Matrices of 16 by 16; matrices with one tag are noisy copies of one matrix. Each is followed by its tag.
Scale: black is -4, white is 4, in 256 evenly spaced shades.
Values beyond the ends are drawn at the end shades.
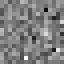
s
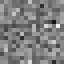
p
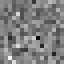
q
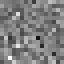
q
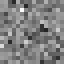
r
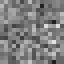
p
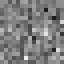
s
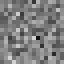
q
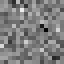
r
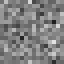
p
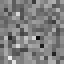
q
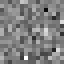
s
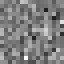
s
